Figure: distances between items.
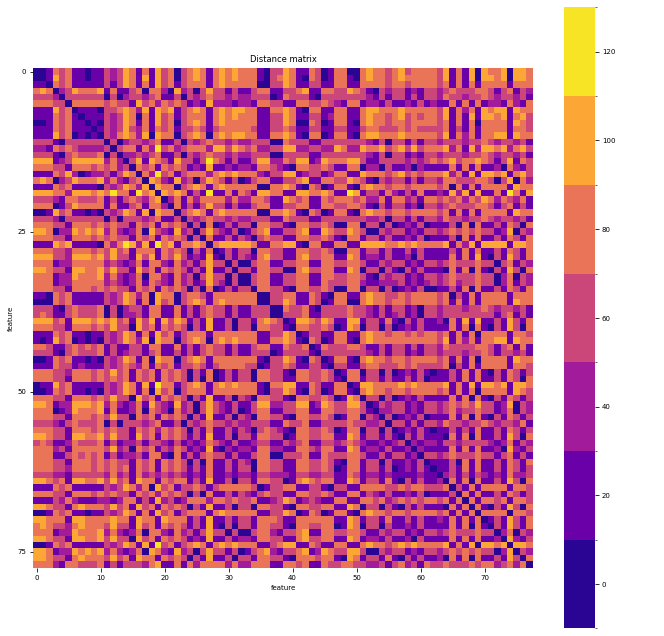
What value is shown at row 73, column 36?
80
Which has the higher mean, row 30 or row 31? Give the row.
30
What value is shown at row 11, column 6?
60
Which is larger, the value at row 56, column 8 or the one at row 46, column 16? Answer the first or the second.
the first
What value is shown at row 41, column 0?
20
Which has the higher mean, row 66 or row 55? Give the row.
55
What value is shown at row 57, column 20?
80
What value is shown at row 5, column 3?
60
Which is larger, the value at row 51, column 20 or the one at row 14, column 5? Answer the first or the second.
the first
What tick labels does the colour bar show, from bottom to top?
0, 20, 40, 60, 80, 100, 120
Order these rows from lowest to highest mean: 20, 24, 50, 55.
24, 55, 50, 20
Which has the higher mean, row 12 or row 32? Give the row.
12
